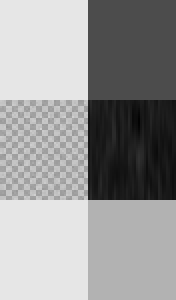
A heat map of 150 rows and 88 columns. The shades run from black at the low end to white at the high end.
It is made of 3 by 2 panels. Panel 1,1: very high, flat. Panel 1,2: low, flat. Panel 2,1: high, checkered. Panel 2,2: very low, streaked downward, faint in contrast. Panel 3,1: very high, flat. Panel 3,2: high, flat.
